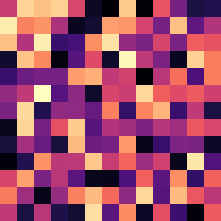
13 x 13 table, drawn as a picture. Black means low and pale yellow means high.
No single row or column stands out from its neighbours. The values spread evenly over their range. The top left is the ninth with the highest average. The grain is fine, like static.
